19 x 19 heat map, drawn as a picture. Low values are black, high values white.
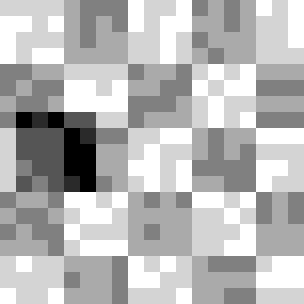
The middle left is the ninth with the lowest average. Overall the values sit about 70% of the way up the scale. In the middle left lies a patch that is lower than the rest.
